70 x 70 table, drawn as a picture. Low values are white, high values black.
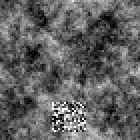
The field is mottled with small blotches. No row or column stands out. In the bottom middle lies a patch that is rougher than the rest. There is no overall slope. Values change most from cell to cell in the bottom middle. The halves do not mirror each other.
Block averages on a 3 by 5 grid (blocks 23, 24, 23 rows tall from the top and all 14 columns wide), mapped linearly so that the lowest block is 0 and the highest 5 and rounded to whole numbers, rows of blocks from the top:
2 3 2 4 3 / 4 4 3 4 2 / 5 2 0 2 4
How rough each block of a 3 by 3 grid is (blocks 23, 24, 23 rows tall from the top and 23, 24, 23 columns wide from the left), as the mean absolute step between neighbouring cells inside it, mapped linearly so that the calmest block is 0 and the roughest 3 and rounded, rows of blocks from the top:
0 0 0 | 0 0 0 | 0 3 0
